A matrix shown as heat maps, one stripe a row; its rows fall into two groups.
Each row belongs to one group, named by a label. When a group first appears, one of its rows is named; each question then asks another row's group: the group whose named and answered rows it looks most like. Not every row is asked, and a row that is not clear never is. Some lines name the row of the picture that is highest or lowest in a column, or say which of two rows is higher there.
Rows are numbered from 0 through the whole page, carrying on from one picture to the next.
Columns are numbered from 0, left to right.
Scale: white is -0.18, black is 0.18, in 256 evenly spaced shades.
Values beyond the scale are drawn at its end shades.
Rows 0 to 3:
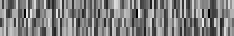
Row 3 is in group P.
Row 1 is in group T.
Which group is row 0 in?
T
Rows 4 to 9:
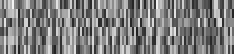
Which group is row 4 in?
P
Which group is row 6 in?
T
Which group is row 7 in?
P
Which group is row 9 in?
P
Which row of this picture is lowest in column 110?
6
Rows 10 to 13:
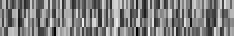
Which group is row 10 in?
T
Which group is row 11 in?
T
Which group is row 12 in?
T
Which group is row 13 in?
P
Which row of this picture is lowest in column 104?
10
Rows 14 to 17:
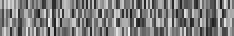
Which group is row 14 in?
P
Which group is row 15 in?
T
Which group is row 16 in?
P
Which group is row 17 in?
T
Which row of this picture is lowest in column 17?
17
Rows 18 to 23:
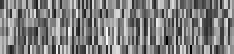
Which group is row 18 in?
P
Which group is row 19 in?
T
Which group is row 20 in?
P
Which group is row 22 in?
P
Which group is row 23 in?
T
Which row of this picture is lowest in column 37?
18
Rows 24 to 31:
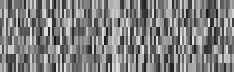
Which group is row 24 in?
T
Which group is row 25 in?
T
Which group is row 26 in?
P
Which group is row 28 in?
T
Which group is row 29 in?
P
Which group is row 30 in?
T
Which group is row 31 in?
T
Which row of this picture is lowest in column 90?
28
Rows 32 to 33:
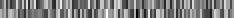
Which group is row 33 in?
P
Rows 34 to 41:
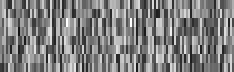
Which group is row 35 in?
T
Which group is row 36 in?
P
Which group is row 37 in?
P
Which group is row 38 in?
T
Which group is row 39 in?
T
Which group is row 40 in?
P
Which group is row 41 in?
P
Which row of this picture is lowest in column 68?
34
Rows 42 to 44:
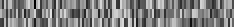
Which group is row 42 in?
P
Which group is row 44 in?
P
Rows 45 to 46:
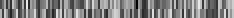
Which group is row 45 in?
T
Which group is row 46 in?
T
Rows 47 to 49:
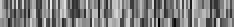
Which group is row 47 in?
T
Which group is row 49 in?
T
